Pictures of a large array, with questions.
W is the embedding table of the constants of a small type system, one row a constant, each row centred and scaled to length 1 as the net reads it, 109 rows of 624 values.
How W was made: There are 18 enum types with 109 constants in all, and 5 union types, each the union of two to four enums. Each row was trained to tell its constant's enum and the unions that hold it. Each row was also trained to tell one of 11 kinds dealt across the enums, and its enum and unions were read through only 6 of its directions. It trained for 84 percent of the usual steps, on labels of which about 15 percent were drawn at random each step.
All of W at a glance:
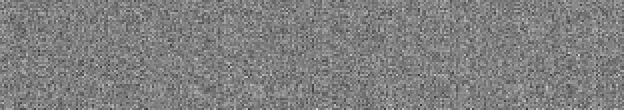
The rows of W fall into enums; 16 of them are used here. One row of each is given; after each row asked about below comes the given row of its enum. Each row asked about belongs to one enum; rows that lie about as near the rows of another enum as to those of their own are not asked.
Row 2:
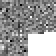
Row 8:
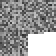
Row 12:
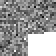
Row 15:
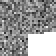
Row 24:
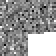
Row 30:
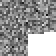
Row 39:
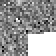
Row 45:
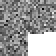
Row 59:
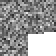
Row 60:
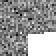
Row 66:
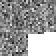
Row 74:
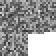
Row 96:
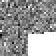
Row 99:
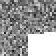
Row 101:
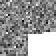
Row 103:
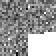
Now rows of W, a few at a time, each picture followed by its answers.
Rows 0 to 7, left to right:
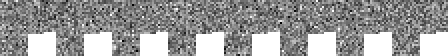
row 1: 103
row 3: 8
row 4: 101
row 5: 45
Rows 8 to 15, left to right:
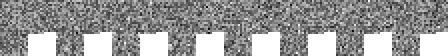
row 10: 74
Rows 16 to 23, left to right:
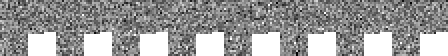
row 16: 66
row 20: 60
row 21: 103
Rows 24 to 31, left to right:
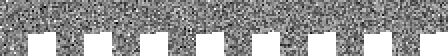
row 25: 30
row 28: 30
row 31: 66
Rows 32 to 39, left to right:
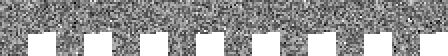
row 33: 101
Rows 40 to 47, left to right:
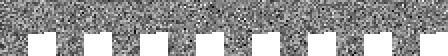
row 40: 60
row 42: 59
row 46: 103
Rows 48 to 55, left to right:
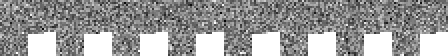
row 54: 30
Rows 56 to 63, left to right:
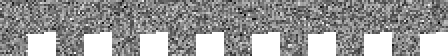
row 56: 45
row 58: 103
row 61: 39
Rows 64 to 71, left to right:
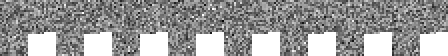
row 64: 60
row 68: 30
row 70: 59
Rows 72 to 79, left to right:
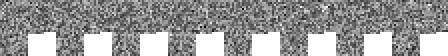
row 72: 39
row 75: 74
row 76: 30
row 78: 99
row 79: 60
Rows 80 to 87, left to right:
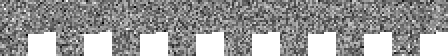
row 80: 8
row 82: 8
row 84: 66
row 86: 60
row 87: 96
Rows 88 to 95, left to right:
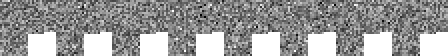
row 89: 96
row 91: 103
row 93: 39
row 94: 45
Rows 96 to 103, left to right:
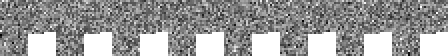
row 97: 59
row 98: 99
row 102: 101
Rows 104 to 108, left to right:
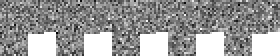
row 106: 59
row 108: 99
